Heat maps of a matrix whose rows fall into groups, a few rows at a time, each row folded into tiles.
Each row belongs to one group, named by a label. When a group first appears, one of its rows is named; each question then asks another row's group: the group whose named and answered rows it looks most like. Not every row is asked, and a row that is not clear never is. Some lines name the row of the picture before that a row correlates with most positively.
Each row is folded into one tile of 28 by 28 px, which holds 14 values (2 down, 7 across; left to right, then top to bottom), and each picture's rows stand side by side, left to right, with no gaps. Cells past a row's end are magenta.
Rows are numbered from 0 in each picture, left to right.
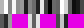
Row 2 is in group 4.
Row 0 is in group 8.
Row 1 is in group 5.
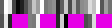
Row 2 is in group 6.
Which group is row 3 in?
8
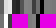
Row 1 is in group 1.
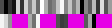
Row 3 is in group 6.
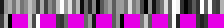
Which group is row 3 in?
1
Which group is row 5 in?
1
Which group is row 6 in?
4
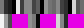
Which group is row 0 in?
1
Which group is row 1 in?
1
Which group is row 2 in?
1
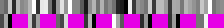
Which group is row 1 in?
8
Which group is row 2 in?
8
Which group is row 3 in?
6
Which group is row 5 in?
6
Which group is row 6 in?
6
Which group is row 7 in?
8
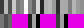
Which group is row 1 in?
6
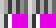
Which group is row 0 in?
5
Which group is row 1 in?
5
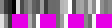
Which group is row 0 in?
1
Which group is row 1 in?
5
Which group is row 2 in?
8
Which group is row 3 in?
8
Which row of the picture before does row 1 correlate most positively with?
0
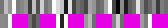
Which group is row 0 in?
8
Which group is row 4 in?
1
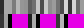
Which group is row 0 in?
6
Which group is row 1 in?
6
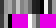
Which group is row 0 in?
6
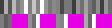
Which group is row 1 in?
8
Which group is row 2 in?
5
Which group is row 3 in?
5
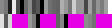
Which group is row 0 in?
5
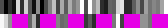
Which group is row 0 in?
1
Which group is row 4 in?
4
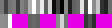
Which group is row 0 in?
5
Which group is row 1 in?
8
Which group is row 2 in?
1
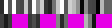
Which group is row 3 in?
1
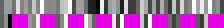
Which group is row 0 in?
6
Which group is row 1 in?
8
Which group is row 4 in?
5
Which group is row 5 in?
5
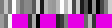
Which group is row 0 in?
8
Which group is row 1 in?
6
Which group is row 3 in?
1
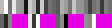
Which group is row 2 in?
6
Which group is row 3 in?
5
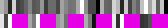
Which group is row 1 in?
5
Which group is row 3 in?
1
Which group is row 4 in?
5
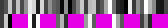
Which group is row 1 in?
5
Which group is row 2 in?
1
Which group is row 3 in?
4
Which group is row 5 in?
4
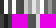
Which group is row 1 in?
8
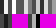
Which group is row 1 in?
6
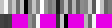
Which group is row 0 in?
8
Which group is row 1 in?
8
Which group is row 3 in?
8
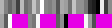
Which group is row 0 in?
5
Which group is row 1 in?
8
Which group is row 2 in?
6
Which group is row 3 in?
1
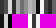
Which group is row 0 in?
6
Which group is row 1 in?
5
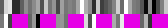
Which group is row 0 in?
4
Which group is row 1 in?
6
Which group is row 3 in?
5
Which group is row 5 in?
1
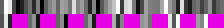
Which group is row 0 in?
4
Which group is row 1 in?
1
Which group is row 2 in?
6
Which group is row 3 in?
1
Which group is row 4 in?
8
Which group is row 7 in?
5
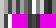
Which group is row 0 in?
5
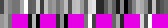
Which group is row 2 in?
6
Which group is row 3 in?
4
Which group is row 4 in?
1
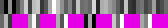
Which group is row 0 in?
1
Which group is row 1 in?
4
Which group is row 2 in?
5
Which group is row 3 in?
6
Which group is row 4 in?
5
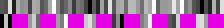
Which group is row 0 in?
6
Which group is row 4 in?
6
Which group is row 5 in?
8
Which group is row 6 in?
8
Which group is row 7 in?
1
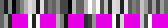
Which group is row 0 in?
1
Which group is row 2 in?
1
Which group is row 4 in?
5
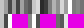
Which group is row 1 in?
4
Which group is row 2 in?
8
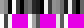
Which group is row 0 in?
5
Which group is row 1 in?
1
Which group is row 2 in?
5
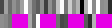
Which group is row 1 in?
5
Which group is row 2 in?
8
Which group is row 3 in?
8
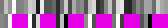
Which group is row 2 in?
6
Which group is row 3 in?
4
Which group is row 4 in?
4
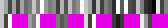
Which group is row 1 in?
8
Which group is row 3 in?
5
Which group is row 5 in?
1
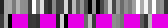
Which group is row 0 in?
6
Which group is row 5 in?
8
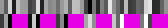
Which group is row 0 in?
6
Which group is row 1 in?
6
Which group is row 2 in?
6
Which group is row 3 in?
1
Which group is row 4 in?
5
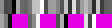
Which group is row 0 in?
1
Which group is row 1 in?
8
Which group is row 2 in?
6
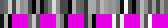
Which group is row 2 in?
1
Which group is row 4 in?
5
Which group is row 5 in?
5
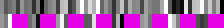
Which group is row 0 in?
5
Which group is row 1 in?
1
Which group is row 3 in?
8
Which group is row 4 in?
6
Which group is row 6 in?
1
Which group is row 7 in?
8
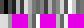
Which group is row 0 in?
1
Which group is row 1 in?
5
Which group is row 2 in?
8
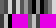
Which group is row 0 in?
6
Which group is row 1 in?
1
